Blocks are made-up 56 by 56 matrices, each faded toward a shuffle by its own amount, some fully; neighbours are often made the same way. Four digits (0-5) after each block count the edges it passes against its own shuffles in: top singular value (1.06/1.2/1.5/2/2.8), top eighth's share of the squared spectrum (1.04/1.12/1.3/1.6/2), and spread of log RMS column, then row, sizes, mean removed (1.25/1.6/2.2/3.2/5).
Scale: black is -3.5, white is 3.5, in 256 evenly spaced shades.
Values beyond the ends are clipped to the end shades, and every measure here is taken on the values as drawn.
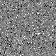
2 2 0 0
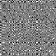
4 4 2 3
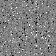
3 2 1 0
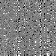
4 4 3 2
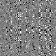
4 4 3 1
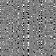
4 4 3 2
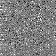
3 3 0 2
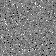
0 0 0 0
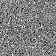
0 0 0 0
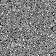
0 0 0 0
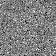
0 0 0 0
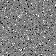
0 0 0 0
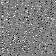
2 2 0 0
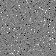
2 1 0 0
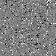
2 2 1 1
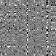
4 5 3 2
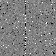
3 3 1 0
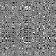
4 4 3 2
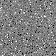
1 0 0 0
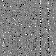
3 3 2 0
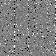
3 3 2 0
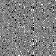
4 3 2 1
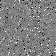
0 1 0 0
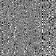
3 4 3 0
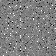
2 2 1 0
